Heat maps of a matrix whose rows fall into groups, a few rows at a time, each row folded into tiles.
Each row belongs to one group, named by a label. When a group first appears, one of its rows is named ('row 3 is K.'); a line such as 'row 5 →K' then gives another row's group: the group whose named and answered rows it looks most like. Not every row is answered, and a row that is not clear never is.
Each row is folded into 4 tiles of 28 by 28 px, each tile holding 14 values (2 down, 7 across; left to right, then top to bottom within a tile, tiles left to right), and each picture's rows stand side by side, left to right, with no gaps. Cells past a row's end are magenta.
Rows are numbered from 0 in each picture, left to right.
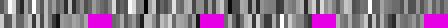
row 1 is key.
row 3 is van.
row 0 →van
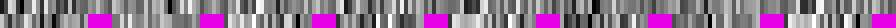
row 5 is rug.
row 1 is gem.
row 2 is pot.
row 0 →van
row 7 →pot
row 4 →pot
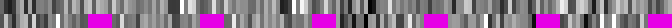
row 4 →key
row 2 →gem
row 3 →rug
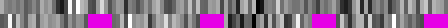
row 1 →gem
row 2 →rug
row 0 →gem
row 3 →key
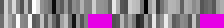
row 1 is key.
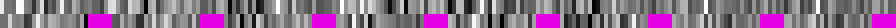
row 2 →rug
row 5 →rug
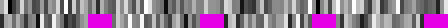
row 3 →key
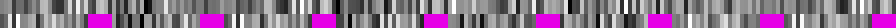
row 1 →rug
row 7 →gem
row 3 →gem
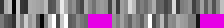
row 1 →key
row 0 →gem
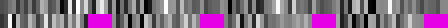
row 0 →gem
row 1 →rug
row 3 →rug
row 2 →rug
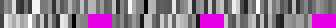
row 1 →key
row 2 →van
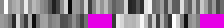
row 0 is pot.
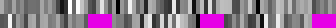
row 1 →key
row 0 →gem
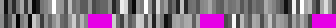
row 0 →rug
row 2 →gem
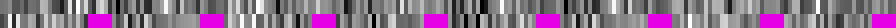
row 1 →rug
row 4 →rug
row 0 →gem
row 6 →gem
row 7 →van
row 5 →rug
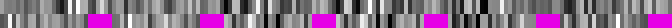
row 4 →rug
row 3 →van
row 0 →gem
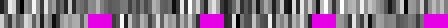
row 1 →gem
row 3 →pot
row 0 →van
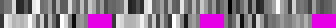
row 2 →rug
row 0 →pot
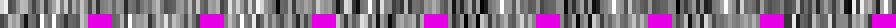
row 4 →rug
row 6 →rug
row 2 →pot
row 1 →gem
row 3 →van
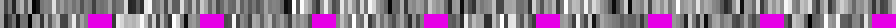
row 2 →gem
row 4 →gem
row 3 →pot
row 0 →rug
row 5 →pot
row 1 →pot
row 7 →key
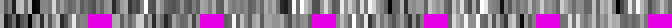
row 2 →gem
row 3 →pot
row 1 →van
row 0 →rug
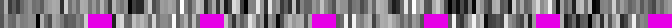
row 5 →rug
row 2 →van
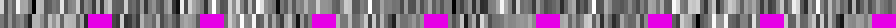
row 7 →van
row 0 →key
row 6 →key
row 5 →van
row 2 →pot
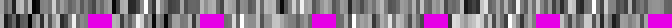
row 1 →van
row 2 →gem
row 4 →pot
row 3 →gem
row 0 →rug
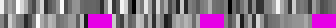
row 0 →key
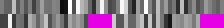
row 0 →gem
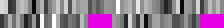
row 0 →key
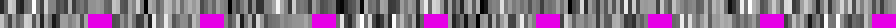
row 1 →key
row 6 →gem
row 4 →rug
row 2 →rug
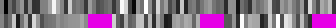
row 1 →van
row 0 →rug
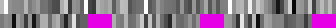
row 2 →pot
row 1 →van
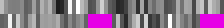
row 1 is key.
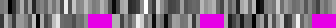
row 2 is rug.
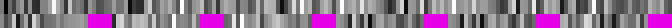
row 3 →pot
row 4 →pot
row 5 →van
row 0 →rug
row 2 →gem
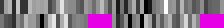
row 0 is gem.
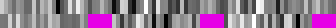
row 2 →pot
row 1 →van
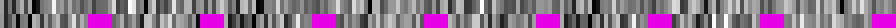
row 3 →key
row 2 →rug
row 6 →key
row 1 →key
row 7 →gem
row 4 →van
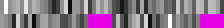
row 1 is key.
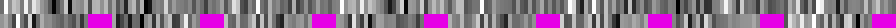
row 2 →van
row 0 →pot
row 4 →van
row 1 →rug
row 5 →van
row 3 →pot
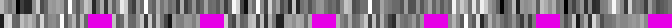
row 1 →van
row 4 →pot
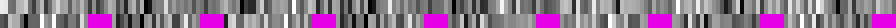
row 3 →rug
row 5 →gem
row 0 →key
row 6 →pot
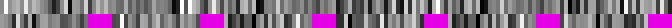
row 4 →rug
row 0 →pot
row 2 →rug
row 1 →gem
